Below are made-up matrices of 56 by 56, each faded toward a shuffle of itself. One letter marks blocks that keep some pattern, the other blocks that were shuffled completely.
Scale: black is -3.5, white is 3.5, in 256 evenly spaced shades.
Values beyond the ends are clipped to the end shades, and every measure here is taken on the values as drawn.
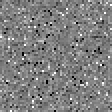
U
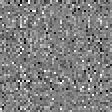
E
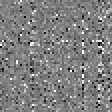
E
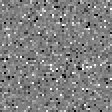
U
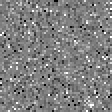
U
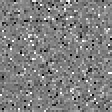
U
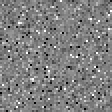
U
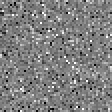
U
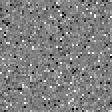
U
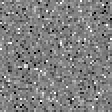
U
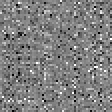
E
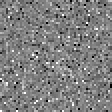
U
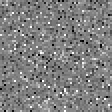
U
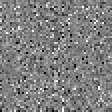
E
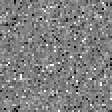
U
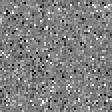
U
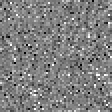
U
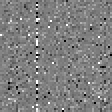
E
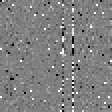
E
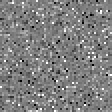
U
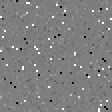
U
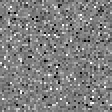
U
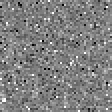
U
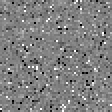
U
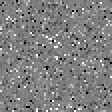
U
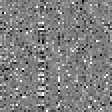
E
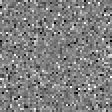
U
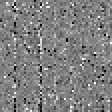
E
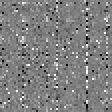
E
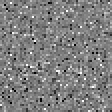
U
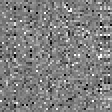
E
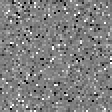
U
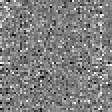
E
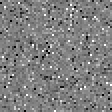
U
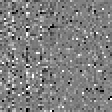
E
